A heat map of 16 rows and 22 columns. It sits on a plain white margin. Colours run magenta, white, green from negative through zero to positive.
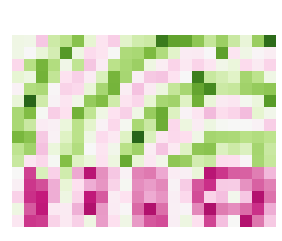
Rings: centred on the bottom right. Seam: horizontal, 70% of the way down, the top part higher. Odd rows or columns: none. Ninth with the highest average: top right.
